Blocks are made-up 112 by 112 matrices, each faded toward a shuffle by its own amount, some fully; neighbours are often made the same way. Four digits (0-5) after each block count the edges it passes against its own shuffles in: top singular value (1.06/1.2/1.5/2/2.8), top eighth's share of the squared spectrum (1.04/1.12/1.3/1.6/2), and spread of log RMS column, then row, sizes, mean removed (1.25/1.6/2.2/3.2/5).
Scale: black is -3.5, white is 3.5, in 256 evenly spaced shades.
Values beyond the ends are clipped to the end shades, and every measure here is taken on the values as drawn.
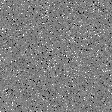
0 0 0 0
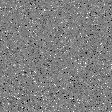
0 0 0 0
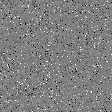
1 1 0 0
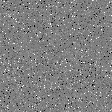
2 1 0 0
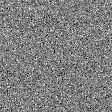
0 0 0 0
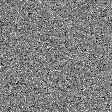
0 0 0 0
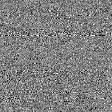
2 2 0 3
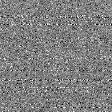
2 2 0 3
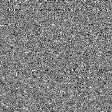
1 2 0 3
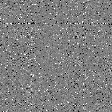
4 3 1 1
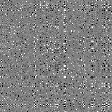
5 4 3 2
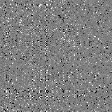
4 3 2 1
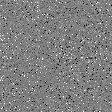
2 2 0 0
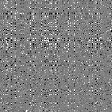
5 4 3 3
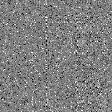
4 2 2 1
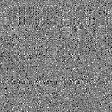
4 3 2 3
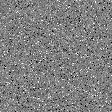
2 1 0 0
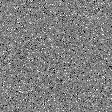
1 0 0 0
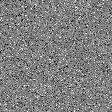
1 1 0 0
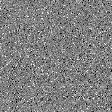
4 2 1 1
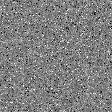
1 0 0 0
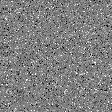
2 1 0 0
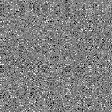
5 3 2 2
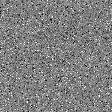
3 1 0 0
